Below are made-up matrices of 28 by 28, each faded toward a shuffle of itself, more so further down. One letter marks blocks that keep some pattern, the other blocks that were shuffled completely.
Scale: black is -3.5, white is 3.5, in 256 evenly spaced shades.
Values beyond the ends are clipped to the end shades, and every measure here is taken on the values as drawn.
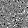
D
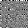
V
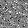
D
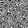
D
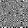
V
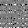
V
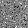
D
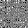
V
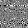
V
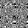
V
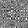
V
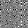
V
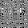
V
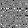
V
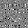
V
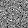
D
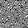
D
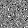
D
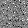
D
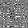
V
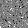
D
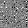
V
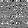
V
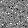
D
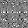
V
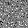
D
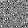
V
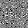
V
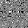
V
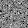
D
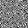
V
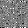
V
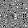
V
